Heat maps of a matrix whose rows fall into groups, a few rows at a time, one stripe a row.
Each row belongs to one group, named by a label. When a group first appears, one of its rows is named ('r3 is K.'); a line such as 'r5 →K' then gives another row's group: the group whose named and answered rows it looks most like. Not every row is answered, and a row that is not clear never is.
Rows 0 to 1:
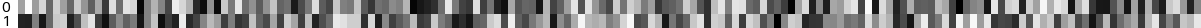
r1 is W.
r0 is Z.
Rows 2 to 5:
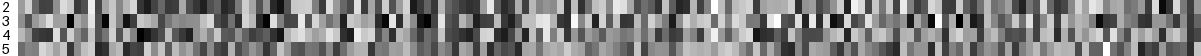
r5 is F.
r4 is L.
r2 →L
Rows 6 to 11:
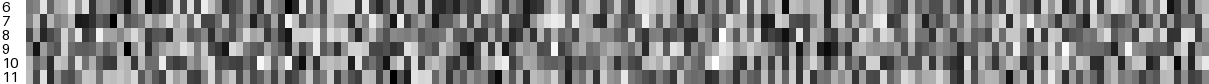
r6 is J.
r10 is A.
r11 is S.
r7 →F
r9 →Z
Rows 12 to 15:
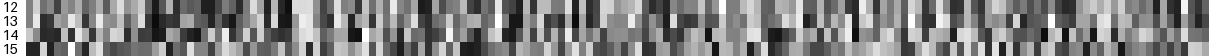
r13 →L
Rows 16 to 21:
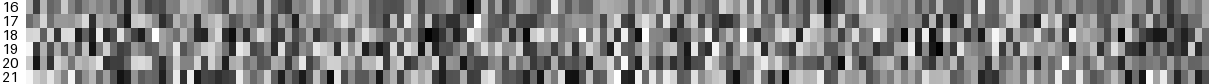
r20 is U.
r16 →Z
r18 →F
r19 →J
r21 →J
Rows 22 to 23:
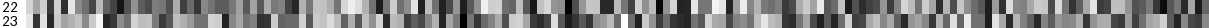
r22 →J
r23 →U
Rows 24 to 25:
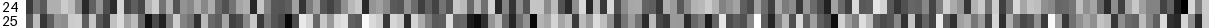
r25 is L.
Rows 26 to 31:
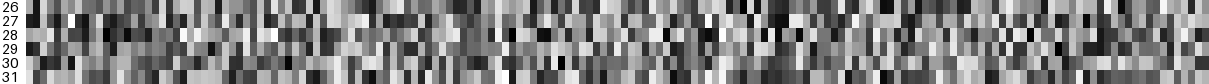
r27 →W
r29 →W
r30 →L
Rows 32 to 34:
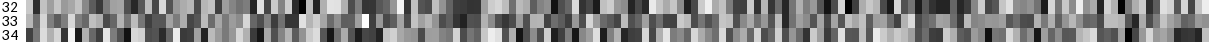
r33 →S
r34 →J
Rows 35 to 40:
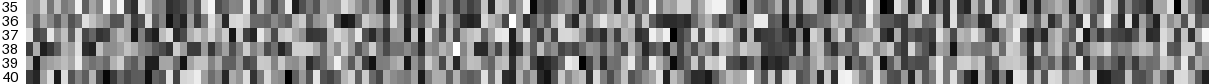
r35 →A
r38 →L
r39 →A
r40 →Z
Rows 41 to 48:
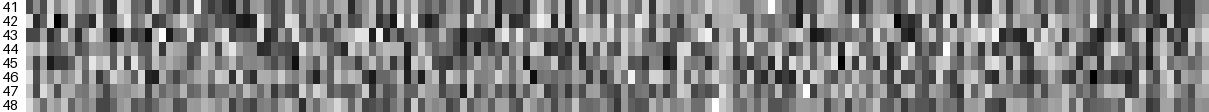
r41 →F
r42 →F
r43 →W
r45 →S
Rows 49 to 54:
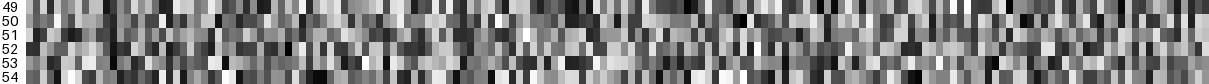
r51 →Z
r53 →U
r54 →W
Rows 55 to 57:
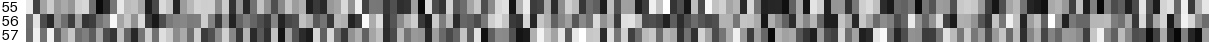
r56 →L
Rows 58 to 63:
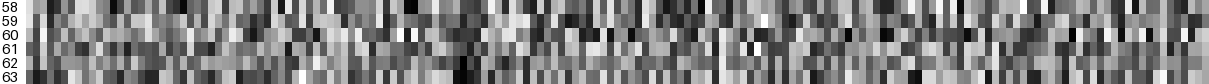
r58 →U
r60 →A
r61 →W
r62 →S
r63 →W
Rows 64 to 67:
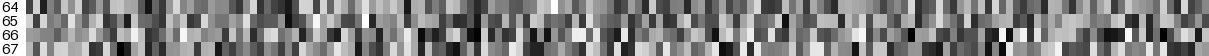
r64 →L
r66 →Z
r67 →J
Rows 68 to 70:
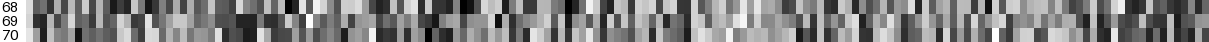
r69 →F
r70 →F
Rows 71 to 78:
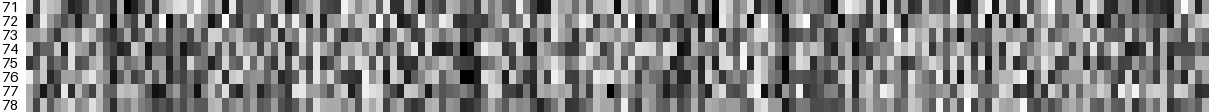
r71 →Z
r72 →W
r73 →U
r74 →J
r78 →U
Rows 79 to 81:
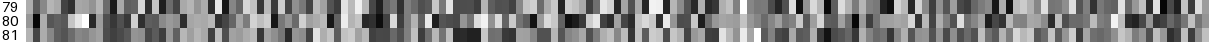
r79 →Z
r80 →J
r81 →Z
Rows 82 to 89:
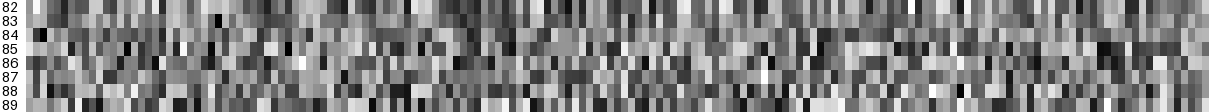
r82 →S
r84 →Z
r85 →Z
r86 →W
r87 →U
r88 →S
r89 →A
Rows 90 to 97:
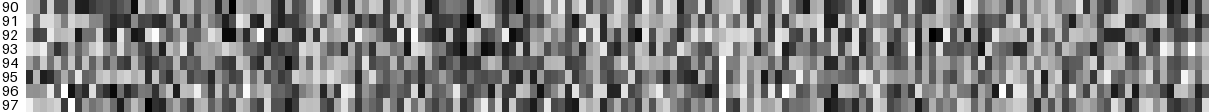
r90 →F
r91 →J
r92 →F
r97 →J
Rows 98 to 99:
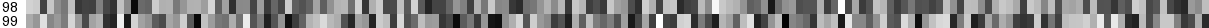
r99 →S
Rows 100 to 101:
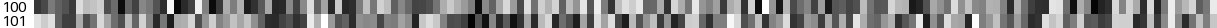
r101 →S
